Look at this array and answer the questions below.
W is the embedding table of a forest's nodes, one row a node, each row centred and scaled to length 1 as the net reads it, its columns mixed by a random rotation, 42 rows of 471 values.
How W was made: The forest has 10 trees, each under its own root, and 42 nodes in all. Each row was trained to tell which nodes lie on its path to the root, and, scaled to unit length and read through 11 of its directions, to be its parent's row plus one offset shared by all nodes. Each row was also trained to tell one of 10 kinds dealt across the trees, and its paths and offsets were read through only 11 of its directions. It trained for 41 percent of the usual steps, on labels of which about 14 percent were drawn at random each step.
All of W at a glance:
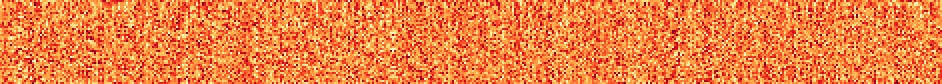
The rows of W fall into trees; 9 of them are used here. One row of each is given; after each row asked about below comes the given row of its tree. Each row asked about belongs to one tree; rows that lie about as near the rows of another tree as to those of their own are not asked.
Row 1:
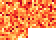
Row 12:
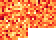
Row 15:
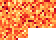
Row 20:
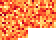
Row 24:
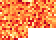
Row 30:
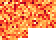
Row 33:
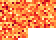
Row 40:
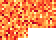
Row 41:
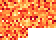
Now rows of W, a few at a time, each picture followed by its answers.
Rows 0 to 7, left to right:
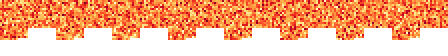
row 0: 41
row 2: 1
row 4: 12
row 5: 1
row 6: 15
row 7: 12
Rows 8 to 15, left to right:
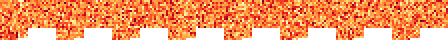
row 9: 30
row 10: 12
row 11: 20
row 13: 15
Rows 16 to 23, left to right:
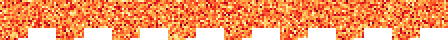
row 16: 24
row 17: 41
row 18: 33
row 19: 33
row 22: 12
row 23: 40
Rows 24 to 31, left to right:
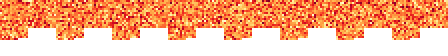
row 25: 33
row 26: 20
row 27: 30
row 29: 20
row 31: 20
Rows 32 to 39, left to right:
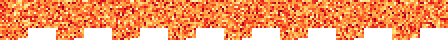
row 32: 41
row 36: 15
